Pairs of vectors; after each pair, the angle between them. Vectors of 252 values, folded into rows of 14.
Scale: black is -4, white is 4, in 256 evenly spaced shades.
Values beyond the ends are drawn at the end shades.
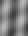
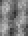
nearly parallel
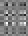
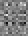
nearly opposite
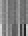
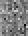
partly aligned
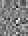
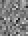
nearly opposite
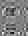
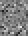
partly opposed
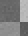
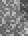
partly opposed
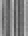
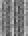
nearly parallel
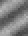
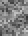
partly opposed
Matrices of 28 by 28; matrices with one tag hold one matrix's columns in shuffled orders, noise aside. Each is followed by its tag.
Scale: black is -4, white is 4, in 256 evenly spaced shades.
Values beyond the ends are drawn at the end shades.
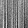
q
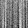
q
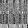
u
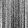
q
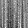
q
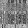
u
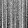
q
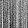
q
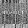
u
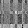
u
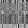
u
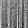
q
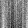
q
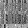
u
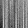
q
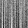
q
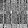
u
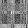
u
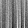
q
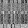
u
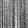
q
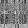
u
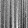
q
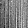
q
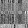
u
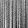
q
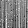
q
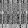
u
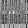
u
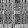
u
